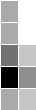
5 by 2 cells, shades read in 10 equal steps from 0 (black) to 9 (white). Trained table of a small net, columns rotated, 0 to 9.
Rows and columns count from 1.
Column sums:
22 37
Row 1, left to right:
6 9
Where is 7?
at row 3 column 2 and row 5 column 2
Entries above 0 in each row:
2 2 2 1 2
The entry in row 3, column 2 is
7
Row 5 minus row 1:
0 -2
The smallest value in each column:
0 5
